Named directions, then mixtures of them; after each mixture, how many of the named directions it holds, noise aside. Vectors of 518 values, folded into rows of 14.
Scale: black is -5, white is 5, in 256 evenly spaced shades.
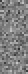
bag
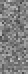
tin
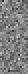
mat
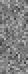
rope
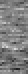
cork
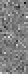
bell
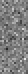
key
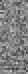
three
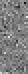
one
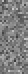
two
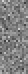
three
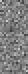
one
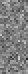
three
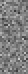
three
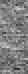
three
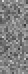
three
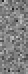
two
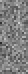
three
